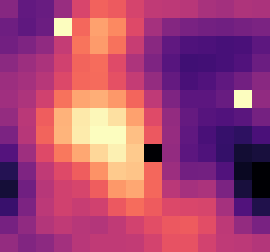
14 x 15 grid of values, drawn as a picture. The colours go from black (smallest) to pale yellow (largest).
Three lone cells stand out: two far higher and one far lower than their neighbours. The top right is the calmest part. The centre is the roughest part. The centre is the ninth with the highest average.
